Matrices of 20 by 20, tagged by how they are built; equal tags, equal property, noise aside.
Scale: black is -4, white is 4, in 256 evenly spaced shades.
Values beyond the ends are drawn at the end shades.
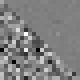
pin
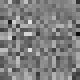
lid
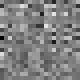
lid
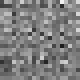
lid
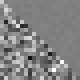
pin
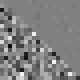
pin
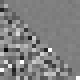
pin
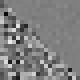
pin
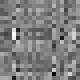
lid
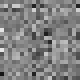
lid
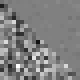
pin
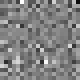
lid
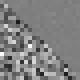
pin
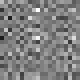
lid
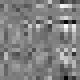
lid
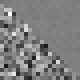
pin
